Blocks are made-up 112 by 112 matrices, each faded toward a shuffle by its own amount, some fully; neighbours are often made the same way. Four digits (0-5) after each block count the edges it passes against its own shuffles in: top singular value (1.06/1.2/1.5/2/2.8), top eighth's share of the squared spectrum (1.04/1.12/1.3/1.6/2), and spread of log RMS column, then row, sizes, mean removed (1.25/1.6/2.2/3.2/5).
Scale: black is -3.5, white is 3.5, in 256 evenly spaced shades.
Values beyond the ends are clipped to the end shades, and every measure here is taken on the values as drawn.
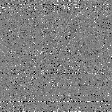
3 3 2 3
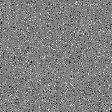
1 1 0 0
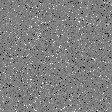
0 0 0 0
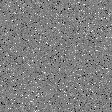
0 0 0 0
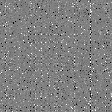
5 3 2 1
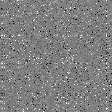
4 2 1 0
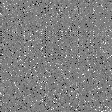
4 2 1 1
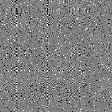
5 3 2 2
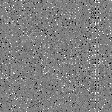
4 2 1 0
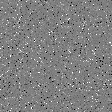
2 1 0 0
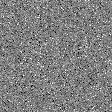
0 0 0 0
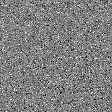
0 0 0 1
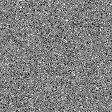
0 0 0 1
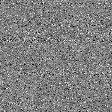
1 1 0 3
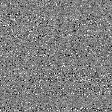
1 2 0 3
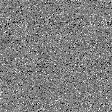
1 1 0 2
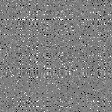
5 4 2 3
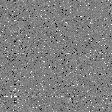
3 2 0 1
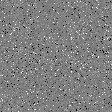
2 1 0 0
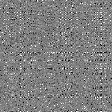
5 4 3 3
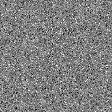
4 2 1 1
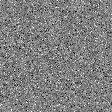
1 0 0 0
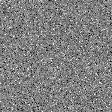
2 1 0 0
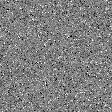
1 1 0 0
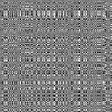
5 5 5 4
